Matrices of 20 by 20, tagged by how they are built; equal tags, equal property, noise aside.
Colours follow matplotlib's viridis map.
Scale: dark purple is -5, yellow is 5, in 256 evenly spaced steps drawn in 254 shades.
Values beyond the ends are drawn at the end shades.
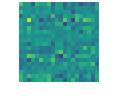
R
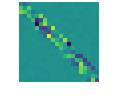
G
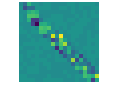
G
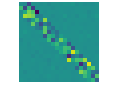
G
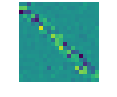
G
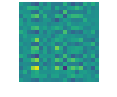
R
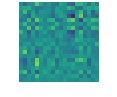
R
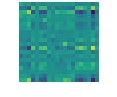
R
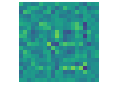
R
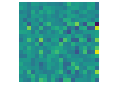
R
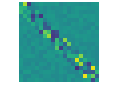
G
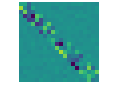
G
